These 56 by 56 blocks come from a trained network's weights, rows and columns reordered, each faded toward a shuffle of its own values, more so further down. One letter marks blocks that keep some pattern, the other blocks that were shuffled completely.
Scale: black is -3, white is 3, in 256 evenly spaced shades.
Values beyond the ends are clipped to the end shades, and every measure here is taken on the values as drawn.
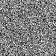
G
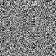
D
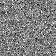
G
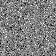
G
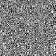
D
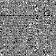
D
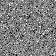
G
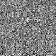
D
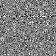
D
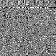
D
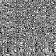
D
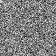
G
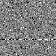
D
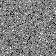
G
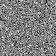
G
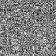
D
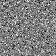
G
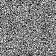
G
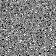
G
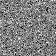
G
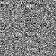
D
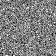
G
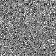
D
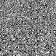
D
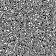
G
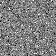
G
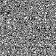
D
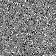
G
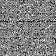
D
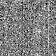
D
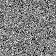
G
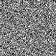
D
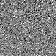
D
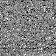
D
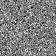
G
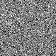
G
